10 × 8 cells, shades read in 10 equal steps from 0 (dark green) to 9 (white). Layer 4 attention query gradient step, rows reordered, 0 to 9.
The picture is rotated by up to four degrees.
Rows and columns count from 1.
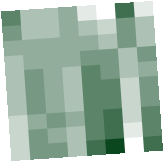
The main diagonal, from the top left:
3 6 5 5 3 3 7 3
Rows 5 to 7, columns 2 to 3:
4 5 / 4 5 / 4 5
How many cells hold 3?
10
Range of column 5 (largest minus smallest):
6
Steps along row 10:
down same up down down up down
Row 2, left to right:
4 6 6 5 6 7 4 6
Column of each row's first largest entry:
6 6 6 1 1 7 7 1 7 7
